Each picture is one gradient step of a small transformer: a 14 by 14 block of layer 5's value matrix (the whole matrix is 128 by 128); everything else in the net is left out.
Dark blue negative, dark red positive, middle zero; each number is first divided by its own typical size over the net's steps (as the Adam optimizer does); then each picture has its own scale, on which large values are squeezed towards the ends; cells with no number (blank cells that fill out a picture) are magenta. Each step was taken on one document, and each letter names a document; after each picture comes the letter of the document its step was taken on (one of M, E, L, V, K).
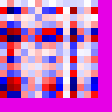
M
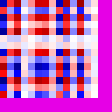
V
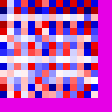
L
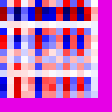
M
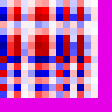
V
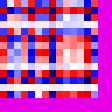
L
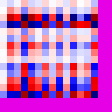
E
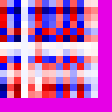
M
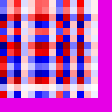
V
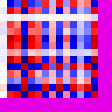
E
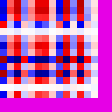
V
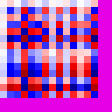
E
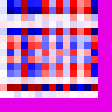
E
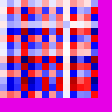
E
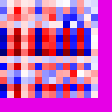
M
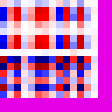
V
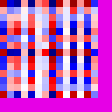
L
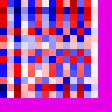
M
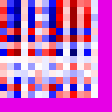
M
